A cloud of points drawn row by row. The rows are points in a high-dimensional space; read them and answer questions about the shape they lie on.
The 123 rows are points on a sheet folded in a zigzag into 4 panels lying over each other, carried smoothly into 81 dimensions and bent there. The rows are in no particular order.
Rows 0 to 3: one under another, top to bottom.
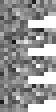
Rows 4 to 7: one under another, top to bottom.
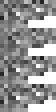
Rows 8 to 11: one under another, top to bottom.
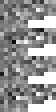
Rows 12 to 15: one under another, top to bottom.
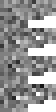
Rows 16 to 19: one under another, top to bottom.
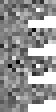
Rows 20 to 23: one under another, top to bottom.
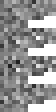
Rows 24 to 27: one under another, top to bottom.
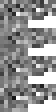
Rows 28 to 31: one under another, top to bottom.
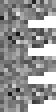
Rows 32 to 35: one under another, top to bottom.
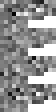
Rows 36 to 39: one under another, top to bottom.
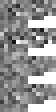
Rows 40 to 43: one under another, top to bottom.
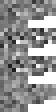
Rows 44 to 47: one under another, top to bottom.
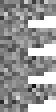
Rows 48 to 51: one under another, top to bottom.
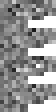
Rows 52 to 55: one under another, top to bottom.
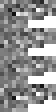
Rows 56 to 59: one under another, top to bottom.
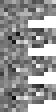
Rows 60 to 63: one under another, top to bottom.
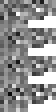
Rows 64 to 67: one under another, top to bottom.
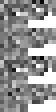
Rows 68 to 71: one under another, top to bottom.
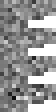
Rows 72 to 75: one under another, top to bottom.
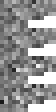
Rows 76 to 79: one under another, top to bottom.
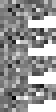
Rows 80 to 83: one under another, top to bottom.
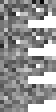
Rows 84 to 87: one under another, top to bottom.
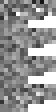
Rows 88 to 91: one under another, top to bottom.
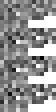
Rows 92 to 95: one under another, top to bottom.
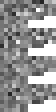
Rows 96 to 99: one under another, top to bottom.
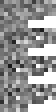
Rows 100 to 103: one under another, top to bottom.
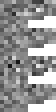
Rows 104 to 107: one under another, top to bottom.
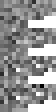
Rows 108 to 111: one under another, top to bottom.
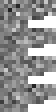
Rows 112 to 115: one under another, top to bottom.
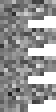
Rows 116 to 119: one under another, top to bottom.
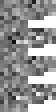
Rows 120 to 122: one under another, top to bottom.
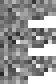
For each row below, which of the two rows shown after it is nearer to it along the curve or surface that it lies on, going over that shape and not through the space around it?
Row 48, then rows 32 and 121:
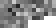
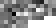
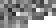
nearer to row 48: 32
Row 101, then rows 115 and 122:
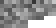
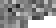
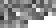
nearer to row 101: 115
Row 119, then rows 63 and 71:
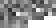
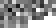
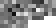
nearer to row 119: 63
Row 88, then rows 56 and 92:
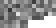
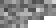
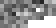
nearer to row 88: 92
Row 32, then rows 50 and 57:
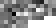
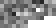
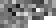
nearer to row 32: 57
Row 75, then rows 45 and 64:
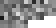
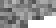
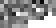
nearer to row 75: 64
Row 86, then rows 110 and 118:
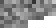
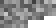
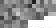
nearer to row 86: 110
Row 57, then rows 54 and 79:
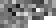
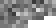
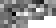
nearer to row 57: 79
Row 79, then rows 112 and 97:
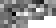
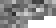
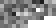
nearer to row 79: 112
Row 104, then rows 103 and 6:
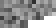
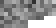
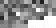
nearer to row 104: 103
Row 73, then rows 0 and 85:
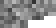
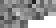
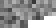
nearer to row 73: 85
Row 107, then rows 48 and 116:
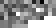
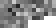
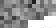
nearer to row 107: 116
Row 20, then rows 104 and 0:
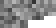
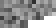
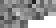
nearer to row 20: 104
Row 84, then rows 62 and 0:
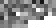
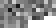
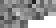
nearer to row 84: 0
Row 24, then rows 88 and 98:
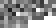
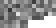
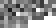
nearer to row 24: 98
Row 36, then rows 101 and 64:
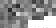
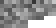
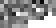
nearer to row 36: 101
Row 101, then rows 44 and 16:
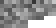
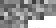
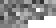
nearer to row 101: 44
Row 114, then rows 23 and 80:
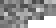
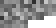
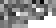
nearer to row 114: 23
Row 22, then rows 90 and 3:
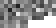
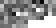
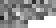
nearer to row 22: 90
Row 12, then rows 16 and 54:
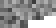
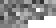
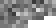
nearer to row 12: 54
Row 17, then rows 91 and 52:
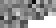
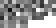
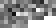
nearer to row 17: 91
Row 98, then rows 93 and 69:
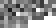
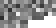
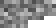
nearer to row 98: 93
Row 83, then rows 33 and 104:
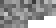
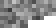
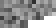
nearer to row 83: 104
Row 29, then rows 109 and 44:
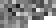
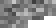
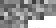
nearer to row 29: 109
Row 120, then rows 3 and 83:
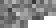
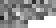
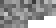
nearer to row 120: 83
